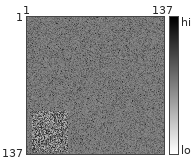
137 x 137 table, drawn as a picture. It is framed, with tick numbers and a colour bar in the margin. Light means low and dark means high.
Mirror symmetry: none. Roughest part: bottom left. Grain: fine. Odd patch: rougher, in the bottom left. Slope: none.
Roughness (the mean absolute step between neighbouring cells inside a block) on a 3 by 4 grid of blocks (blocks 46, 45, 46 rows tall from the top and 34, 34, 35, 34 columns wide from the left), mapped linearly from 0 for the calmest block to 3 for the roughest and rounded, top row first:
0 0 0 0 / 0 0 0 0 / 3 1 0 0
